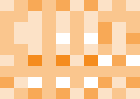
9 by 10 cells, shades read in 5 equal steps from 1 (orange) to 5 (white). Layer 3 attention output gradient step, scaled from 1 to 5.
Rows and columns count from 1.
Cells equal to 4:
27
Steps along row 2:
same up down up down up down same same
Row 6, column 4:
3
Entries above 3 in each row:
4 3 5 5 4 4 0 5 4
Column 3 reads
2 4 4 4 4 1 3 5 2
